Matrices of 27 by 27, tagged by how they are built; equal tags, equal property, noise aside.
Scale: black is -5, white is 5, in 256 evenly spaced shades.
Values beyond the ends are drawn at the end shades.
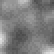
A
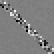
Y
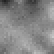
A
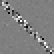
Y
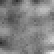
A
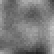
A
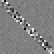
Y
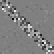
Y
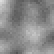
A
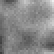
A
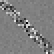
Y
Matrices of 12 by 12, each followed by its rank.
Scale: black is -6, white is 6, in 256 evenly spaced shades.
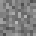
full rank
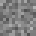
full rank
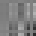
one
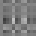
one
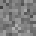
full rank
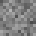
full rank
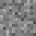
full rank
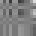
one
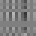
one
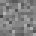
full rank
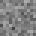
full rank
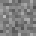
full rank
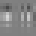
one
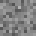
full rank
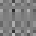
one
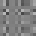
one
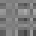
one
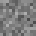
full rank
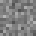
full rank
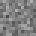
full rank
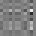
one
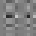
one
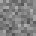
full rank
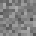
full rank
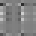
one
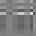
one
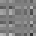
one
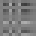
one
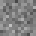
full rank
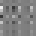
one
